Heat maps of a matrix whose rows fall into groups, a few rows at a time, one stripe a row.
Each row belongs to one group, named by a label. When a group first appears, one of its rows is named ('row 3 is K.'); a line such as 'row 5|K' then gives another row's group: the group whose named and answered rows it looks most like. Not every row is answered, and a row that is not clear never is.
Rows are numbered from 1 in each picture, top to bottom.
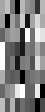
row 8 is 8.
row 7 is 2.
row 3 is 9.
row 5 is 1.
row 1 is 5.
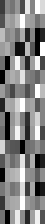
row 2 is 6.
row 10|2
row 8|6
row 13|6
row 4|5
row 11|1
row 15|6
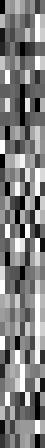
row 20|1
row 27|6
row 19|2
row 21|1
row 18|2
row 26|2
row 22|9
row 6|5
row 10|2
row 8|5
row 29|5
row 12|6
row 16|1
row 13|9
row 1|6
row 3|9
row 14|2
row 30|8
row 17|5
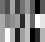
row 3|5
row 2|9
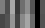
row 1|8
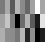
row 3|8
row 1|9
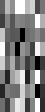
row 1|6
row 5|8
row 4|1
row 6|2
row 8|2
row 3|1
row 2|9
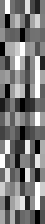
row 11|5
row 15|2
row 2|2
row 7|2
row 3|1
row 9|9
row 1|5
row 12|1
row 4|6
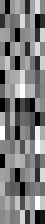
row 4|2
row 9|8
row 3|5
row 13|5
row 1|2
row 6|6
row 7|6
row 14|1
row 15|9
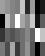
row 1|8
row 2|6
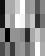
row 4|9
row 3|2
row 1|6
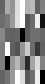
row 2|2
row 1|6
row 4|5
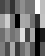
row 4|8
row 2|5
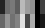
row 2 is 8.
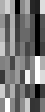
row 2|8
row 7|8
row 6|9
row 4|8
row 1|5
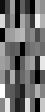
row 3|6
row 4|1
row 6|8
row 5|5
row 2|1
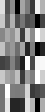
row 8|5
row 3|9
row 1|1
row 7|5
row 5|9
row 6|9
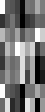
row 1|1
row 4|6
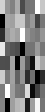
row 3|6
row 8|2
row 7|5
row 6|8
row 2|6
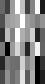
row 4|2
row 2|6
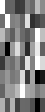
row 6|8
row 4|2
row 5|9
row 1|1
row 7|6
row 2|5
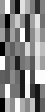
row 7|5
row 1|5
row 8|6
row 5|1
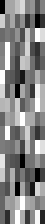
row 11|9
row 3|9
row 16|2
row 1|6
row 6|1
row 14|1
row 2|8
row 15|6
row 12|1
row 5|5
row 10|5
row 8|9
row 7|1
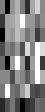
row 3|6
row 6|9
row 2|6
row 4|9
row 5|2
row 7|5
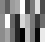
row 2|5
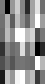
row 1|2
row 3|6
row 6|6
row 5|9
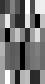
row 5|1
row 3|2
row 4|1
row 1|9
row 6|5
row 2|5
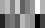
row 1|9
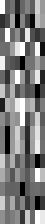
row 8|6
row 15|8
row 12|8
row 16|9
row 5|1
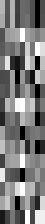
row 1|8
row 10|1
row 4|9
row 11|8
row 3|6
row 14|6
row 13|1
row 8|6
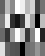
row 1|6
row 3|2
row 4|1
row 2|5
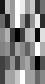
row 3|5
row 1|6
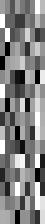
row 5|6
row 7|1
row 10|1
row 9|9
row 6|5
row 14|2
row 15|9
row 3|5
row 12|2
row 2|1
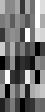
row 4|8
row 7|2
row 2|9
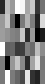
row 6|5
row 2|5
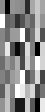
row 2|1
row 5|9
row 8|5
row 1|2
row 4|5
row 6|2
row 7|6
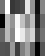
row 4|8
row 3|6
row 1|5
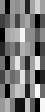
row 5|2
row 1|2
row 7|2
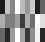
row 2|9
